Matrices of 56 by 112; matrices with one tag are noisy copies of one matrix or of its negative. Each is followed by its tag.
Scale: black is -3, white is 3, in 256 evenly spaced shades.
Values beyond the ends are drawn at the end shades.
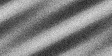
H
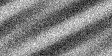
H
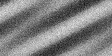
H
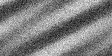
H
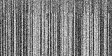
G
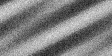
H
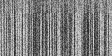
G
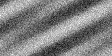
H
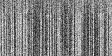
G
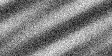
H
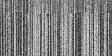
G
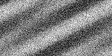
H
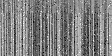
G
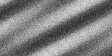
H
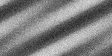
H
